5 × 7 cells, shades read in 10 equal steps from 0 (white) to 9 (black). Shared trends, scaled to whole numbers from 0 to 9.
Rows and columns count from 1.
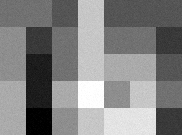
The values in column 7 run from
5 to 7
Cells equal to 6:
5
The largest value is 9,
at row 5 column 2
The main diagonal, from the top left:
5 7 5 0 1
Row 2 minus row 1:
-1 2 -1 0 -1 -1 1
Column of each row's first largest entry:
3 2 2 2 2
